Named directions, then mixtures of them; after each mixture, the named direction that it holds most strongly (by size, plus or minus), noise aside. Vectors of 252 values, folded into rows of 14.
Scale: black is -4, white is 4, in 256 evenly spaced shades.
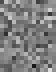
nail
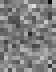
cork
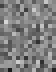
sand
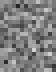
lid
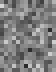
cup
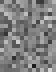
nail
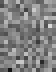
sand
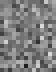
sand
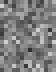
cup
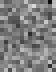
cork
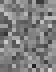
nail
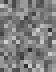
cup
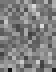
sand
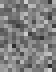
cork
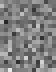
sand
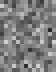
cup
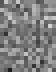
nail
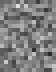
lid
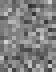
cork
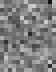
cork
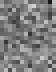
cork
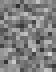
lid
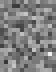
lid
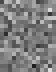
nail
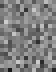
sand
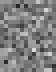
lid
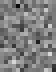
lid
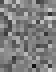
nail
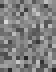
sand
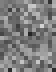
cork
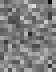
cork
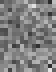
cork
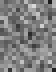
cork
